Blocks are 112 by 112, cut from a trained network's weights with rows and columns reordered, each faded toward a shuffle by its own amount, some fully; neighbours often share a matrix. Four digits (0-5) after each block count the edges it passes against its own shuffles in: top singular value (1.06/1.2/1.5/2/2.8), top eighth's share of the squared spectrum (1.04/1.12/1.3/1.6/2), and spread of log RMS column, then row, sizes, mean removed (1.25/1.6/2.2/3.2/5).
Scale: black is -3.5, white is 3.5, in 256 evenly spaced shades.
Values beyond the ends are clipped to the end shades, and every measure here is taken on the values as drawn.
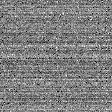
4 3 1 2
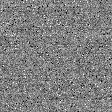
2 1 0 0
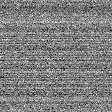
4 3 1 2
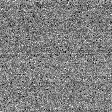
2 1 0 0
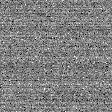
3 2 1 1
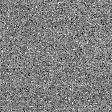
0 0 0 0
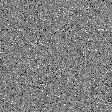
2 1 0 1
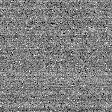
3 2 1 0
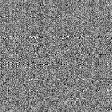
4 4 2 3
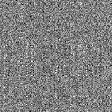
4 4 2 2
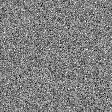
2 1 0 0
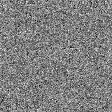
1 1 0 0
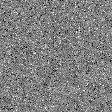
2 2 1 0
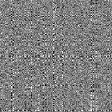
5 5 3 3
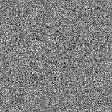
4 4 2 2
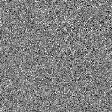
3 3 2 1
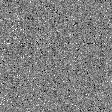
2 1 0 0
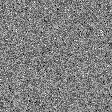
0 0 0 0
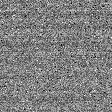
2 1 0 0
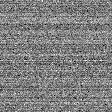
4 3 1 1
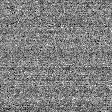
3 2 0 1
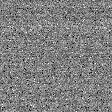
2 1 0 0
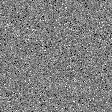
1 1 0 0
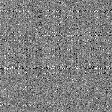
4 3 1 3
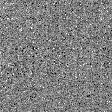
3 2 0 1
